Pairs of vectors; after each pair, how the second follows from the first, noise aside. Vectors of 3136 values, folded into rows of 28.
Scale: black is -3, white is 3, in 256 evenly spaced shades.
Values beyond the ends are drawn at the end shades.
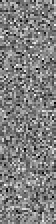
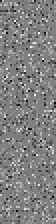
partly zeroed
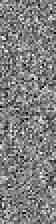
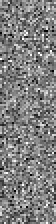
shuffled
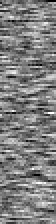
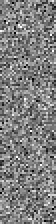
shuffled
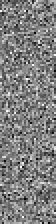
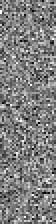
shuffled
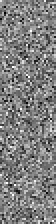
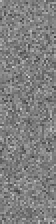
shrunk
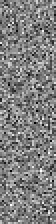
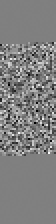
partly zeroed
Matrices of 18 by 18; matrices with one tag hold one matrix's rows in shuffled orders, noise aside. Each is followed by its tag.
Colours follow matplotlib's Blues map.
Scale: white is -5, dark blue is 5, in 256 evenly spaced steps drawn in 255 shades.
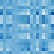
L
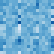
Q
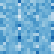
Q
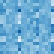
Q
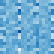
Q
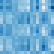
L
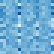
Q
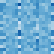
Q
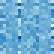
Q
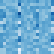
Q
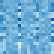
Q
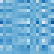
L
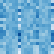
Q
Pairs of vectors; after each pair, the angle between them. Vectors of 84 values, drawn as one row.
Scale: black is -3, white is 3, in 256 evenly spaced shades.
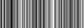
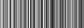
partly opposed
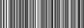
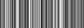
partly aligned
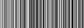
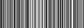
nearly opposite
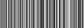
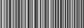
partly opposed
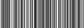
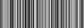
nearly opposite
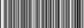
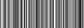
partly aligned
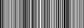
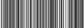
nearly opposite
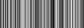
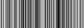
orthogonal
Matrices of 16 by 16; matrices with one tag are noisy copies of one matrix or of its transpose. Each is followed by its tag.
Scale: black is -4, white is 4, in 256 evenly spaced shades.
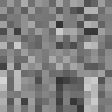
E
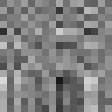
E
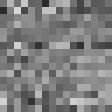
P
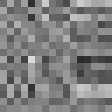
E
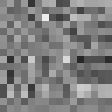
E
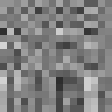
E
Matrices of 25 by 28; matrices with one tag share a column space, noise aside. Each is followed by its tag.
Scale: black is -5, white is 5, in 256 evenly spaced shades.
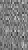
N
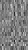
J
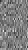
N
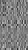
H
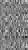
N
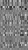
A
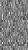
J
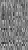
J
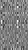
H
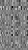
A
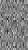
N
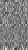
H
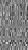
J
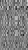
A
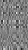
H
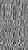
J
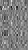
A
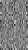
H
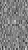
H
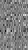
N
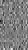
H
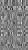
A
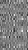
N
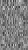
A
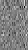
A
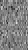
A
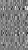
A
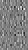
A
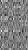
N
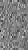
N
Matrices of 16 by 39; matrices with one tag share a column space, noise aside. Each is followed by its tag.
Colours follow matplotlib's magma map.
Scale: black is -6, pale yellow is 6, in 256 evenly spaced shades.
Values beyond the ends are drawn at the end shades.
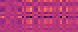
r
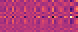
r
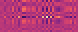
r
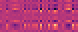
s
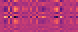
r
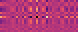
r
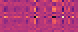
r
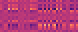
s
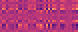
s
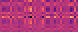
r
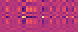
r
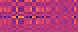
r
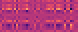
s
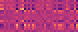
s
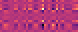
s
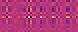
r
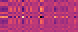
r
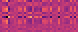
r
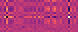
r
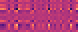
s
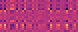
s
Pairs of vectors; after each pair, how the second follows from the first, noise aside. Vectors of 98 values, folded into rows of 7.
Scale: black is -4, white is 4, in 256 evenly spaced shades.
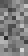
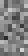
sign-scrambled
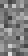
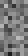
sign-scrambled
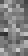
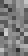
sign-scrambled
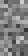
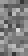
wrapped around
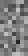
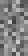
sign-scrambled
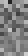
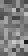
wrapped around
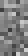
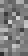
wrapped around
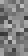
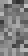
wrapped around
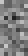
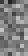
wrapped around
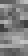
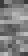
wrapped around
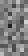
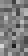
wrapped around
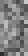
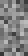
sign-scrambled
